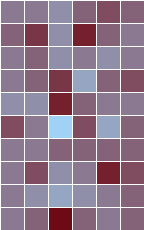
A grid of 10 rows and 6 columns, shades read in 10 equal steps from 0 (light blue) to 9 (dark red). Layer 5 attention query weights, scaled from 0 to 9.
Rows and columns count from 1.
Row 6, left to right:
6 4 0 6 2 5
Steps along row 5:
same up down down same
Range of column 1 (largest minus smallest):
3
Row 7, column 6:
5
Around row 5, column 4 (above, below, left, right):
2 6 8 4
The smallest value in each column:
3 3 0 2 2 4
